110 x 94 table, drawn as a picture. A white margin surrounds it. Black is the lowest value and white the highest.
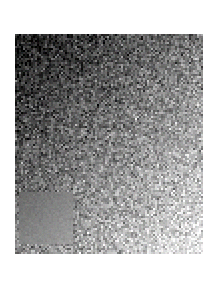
Odd patch: calmer, in the bottom left. Grain: fine. Stripes: none. Slope: up to the bottom right. Ninth with the lowest average: top left.
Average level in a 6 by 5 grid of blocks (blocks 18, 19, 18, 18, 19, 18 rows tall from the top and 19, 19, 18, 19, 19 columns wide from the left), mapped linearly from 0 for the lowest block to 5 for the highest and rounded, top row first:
0 0 1 2 2 / 0 1 2 2 3 / 1 2 2 3 3 / 2 2 3 3 4 / 2 3 3 4 4 / 3 3 4 4 5
